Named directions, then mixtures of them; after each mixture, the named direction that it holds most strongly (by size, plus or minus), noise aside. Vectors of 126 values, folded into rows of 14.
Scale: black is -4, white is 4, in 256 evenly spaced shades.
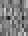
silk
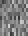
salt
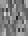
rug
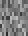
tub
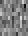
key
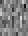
key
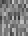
salt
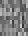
silk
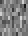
key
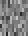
tub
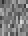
salt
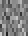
tub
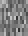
rug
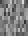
rug
